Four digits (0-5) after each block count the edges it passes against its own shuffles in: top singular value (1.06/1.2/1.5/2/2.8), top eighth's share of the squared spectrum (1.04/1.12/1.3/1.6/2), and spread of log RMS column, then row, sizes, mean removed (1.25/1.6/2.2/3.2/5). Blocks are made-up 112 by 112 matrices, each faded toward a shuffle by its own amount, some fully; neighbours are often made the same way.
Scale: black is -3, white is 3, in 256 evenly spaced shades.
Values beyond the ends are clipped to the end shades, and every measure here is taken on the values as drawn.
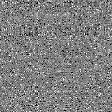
4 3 2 2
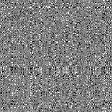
5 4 3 3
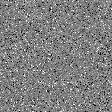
3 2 0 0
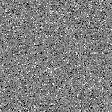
3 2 1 1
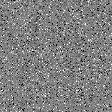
4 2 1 1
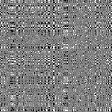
5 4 4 4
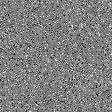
2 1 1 0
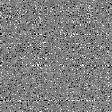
4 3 2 2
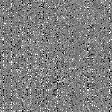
4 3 3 1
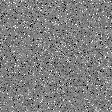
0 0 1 0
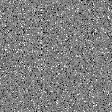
3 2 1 0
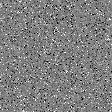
1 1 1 0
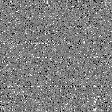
3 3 1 2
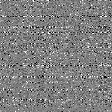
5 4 2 3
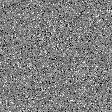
1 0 0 0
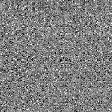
4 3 1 1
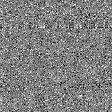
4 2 0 1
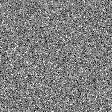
0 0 0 0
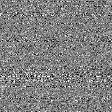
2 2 0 4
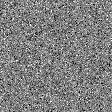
0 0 0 0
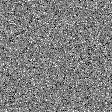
0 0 0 0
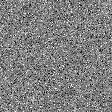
0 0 0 0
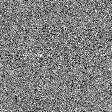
0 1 0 2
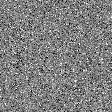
0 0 0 0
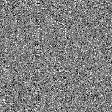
3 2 1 1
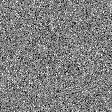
0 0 0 0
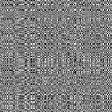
5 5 4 4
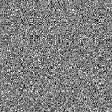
4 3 2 2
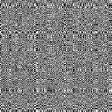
5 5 4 4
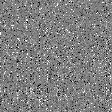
3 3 2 1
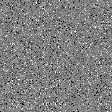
3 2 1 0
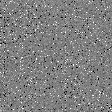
2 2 1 0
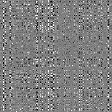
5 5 4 3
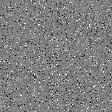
3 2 2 0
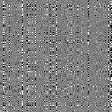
5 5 4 3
